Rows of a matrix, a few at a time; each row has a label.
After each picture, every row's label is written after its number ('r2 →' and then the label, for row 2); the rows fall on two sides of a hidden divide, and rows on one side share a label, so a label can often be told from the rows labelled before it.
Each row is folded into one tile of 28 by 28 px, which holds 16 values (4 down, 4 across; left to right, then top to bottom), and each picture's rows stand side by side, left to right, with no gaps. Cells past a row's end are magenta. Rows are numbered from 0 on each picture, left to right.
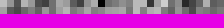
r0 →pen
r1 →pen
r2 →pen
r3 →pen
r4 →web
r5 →web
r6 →pen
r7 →pen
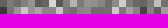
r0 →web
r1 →web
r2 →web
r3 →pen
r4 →pen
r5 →web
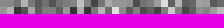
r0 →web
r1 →pen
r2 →web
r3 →web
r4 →pen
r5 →web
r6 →pen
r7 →pen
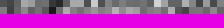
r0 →web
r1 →pen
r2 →web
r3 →pen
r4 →pen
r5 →web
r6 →web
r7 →pen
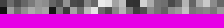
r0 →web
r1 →pen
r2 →pen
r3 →web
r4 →pen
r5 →pen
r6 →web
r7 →pen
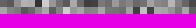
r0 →web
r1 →web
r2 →web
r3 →web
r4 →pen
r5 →pen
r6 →pen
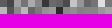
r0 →web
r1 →pen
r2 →web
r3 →web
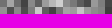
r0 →pen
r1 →web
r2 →pen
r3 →pen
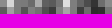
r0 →pen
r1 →pen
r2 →pen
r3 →web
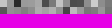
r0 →pen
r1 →pen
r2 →pen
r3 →pen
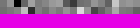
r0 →pen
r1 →web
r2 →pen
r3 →pen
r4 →pen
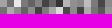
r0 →web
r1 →pen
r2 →pen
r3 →pen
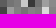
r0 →web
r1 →web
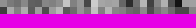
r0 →web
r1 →web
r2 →pen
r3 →web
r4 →pen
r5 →web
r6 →web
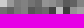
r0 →pen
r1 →web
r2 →pen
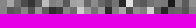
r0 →pen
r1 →web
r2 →web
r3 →pen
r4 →web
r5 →web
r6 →web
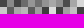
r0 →pen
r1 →web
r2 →web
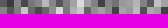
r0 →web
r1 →web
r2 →web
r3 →pen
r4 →web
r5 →web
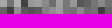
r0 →pen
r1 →pen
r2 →pen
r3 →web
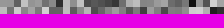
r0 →pen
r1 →pen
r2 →web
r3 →pen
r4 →web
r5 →web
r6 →pen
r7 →web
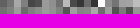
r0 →web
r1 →web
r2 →pen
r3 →web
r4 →web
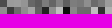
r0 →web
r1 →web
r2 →pen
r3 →web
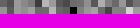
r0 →web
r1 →web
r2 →web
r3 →web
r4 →pen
